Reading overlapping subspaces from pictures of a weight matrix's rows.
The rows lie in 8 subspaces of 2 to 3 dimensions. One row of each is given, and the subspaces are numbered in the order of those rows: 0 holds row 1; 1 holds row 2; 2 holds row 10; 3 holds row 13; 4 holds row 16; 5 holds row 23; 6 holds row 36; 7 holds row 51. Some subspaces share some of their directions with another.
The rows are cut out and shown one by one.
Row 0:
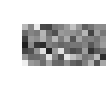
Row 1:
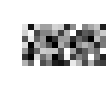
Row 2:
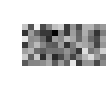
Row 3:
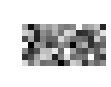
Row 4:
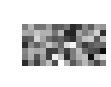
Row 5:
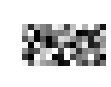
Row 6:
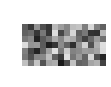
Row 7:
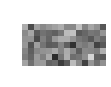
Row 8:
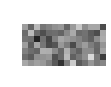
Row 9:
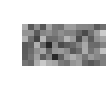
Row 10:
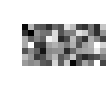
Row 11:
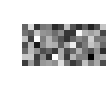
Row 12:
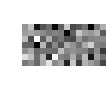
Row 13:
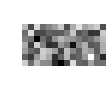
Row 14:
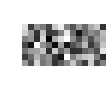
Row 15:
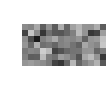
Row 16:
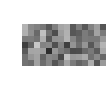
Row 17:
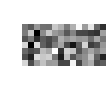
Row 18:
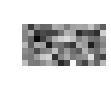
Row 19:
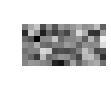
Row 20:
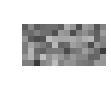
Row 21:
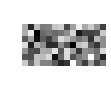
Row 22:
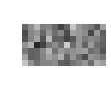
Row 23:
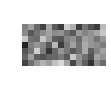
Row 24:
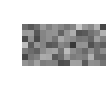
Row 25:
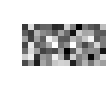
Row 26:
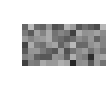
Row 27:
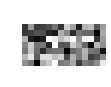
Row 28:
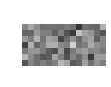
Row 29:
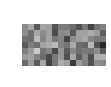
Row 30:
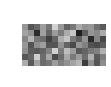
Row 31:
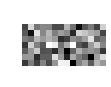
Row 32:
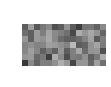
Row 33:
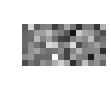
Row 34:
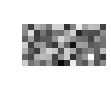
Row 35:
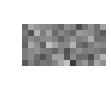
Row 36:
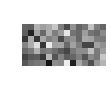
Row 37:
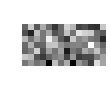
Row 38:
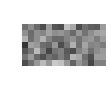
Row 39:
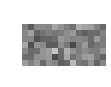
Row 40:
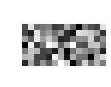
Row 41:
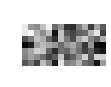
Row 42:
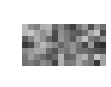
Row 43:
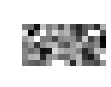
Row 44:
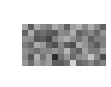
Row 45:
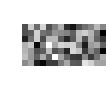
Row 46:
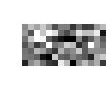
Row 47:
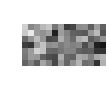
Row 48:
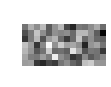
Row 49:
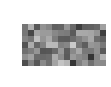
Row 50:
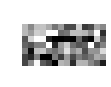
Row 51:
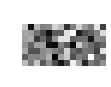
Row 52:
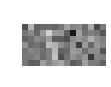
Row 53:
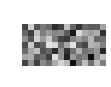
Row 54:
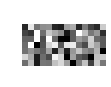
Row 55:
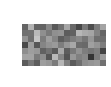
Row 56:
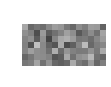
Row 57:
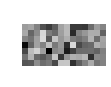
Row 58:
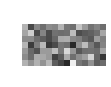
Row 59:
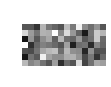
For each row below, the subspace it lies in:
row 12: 6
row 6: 2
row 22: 4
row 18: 0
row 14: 4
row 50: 0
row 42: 2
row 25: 0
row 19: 3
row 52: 7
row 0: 4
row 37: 2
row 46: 0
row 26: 5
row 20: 0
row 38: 5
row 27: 0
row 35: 6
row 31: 6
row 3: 1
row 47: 2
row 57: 4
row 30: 3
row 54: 4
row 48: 5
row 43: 3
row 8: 3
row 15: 3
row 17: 7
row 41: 2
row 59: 1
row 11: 6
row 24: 1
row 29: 2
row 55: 6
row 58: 6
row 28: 1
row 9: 5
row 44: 1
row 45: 5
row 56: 4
